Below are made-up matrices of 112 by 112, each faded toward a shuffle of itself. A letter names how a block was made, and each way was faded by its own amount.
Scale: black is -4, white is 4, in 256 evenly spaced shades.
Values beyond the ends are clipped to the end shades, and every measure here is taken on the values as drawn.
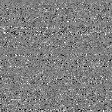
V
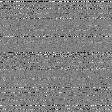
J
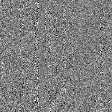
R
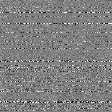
J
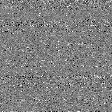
V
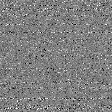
V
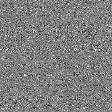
V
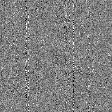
R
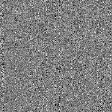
R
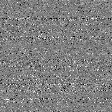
V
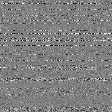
J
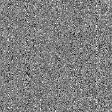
R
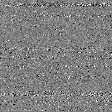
V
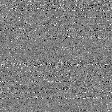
V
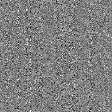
R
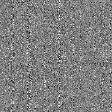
R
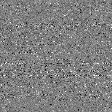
V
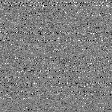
V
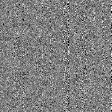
R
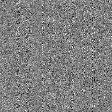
R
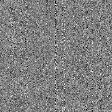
R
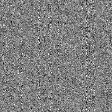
R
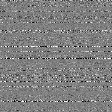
J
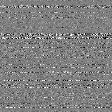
J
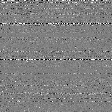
J
